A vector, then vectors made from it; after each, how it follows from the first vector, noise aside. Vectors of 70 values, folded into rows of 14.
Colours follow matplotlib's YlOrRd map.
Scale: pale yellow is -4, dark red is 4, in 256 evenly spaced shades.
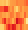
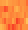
shrunk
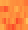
shrunk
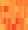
shrunk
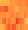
shrunk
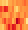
copied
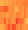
shrunk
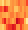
copied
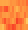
shrunk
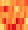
copied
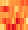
copied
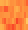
shrunk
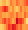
copied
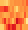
copied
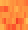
shrunk
